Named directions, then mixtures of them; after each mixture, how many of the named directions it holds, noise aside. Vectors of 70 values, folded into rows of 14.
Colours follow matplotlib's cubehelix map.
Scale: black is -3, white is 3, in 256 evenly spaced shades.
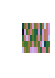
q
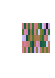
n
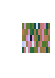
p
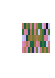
one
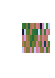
two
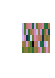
three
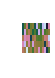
three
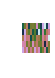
three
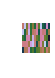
three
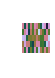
one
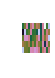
two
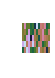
one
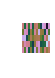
one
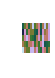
one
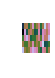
one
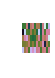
two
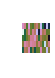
two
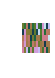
three
